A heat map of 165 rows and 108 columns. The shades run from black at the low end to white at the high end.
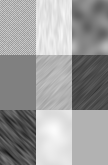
It is made of 3 by 3 panels. Panel 1,1: high, checkered. Panel 1,2: very high, streaked downward, faint in contrast. Panel 1,3: middling, smooth. Panel 2,1: middling, flat. Panel 2,2: high, slanting up to the right, faint in contrast. Panel 2,3: low, slanting up to the right, faint in contrast. Panel 3,1: low, slanting down to the right. Panel 3,2: very high, smooth, faint in contrast. Panel 3,3: high, flat.
